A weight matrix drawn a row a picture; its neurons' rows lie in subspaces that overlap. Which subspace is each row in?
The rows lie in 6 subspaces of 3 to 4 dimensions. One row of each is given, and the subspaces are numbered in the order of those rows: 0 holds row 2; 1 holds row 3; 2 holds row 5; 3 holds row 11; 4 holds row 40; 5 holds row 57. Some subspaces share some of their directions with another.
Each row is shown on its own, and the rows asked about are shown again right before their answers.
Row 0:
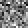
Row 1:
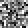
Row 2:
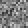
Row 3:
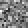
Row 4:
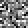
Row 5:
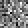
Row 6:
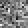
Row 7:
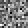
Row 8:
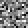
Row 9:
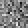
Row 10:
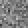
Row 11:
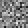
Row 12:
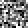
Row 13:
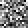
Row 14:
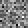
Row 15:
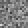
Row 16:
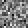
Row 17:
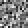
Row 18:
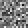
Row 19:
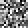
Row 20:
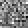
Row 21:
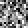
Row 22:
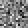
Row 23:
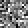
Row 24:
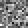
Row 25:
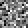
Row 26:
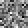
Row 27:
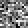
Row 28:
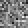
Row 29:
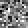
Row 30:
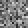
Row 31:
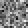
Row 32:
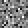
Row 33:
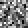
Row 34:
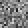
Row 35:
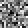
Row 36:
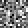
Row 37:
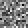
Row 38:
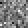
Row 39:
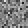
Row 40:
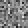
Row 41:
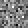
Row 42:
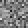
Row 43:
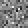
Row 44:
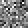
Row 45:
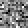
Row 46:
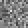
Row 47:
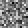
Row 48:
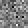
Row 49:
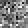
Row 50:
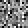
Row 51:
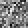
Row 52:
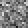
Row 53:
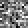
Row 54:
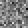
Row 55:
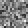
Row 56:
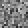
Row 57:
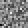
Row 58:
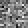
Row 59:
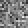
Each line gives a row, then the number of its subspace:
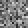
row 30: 1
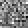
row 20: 4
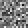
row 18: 3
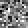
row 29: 1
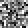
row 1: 3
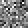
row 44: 0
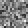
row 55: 2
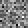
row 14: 0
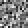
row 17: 5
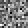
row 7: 5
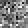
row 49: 0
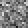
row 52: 4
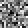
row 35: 3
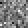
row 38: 1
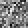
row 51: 0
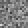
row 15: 5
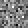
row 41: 0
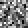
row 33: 1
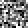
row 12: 1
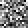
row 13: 4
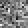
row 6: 0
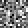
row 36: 2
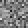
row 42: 2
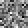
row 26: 2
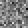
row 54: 1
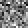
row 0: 4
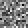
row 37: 3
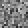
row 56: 4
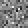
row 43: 0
